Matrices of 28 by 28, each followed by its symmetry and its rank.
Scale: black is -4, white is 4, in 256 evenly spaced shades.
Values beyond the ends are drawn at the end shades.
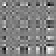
symmetric, rank two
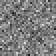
symmetric, full rank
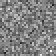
symmetric, full rank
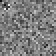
symmetric, full rank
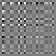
symmetric, rank one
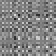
symmetric, rank two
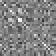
symmetric, rank five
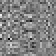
neither, rank five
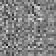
neither, rank five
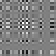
symmetric, rank one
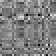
neither, rank three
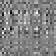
neither, rank three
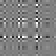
symmetric, rank one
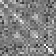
symmetric, rank five
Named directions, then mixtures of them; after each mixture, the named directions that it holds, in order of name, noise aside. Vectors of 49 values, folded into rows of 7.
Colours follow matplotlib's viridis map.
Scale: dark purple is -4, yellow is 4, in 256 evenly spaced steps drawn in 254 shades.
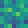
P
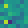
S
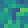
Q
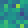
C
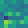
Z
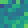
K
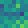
C, K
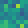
C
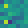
S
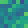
K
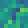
Q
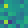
S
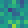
P, Q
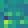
Z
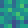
P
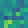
Q, Z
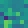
P, Z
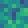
K, Q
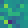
P, S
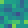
K, P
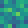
P
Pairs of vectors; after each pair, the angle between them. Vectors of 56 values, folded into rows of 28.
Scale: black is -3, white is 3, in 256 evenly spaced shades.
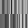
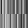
partly opposed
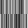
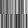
nearly parallel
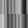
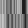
nearly parallel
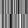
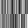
partly aligned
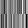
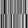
nearly parallel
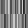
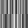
partly aligned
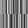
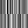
nearly opposite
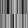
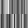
partly opposed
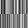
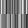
partly opposed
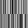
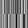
partly opposed
